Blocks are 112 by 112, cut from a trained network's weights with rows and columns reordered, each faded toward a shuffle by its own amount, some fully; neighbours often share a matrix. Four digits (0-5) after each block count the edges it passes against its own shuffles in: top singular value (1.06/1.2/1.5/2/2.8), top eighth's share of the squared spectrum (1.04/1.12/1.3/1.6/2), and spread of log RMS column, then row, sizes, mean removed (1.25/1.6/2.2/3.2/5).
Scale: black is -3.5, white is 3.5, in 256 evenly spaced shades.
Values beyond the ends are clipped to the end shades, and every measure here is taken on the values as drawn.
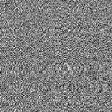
4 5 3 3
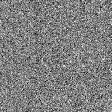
3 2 1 0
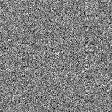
3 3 1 0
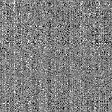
3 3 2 3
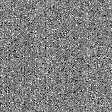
2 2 1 1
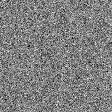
2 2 0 0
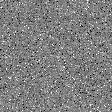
0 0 0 0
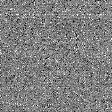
2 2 2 0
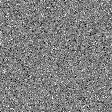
0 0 0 0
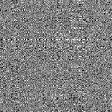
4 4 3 3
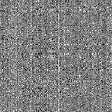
3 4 2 3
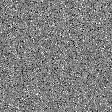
0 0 0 0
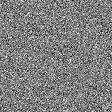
3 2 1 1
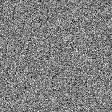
2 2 0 0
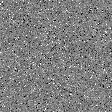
0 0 0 0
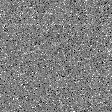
0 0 0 0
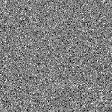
3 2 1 1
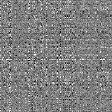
4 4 4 2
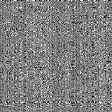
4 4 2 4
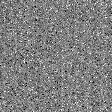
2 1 0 0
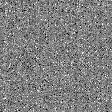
2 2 0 1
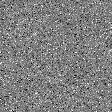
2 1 0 1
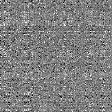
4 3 3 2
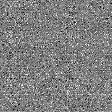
2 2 1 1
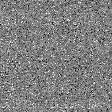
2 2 1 0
